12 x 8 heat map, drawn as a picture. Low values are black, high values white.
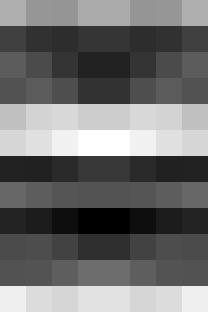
The centre is the ninth with the highest average. There is no overall slope. Streaks run across, left to right. It is mirror symmetric from left to right.
